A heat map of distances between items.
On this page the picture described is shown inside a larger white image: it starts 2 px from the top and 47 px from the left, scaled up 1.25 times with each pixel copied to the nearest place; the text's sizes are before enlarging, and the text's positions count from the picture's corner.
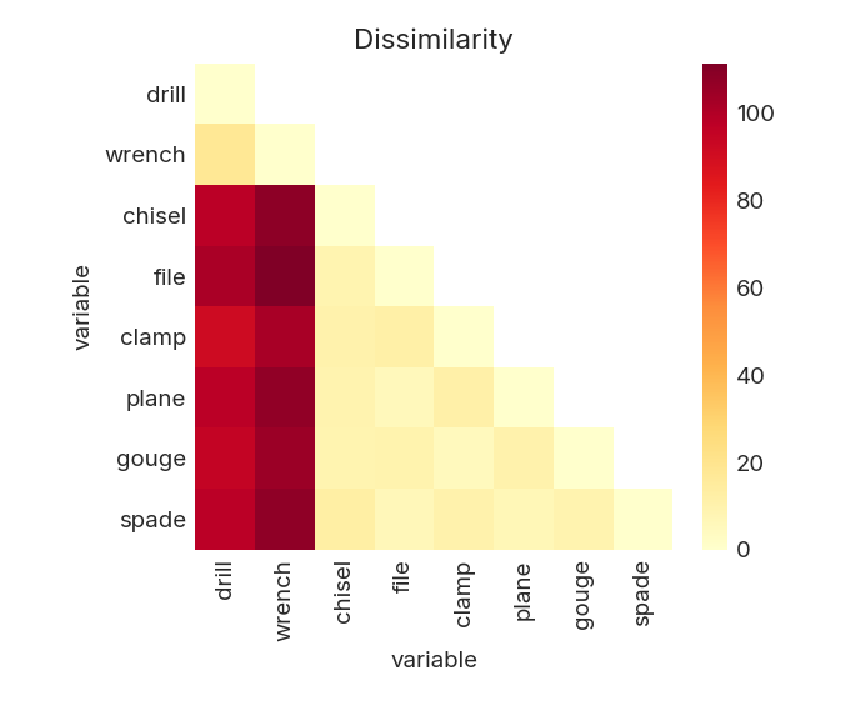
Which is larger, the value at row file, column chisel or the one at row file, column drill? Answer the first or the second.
the second
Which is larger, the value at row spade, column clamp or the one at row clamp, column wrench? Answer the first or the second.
the second
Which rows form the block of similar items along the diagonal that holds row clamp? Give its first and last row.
chisel to spade
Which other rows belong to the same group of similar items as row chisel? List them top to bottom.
file, clamp, plane, gouge, spade
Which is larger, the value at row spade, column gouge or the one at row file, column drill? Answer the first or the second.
the second
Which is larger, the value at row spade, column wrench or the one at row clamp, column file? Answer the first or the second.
the first
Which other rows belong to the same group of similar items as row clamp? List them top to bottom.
chisel, file, plane, gouge, spade
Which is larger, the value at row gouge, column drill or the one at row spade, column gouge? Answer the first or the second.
the first
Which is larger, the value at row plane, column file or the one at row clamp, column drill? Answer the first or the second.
the second
